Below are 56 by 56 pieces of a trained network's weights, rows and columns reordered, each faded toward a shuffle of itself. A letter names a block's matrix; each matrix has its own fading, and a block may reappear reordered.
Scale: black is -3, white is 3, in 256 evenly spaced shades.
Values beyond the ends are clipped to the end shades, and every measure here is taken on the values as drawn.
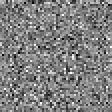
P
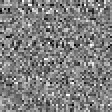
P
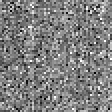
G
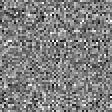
P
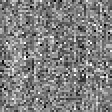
G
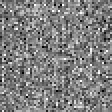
G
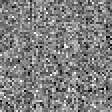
G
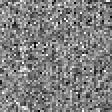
G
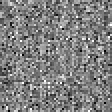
G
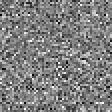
P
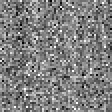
G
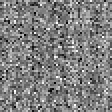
G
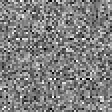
P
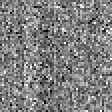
G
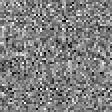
P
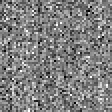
G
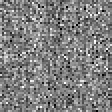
G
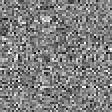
P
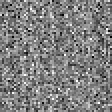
G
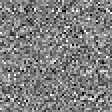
P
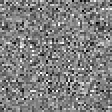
P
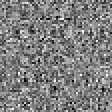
P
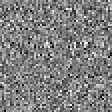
P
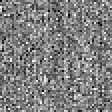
G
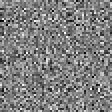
P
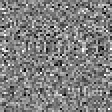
P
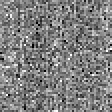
G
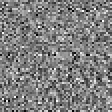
P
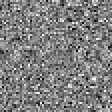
P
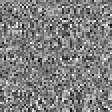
P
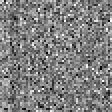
G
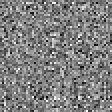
P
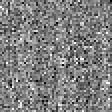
G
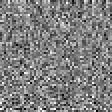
P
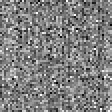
G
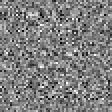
P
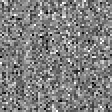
G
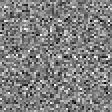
P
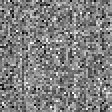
G
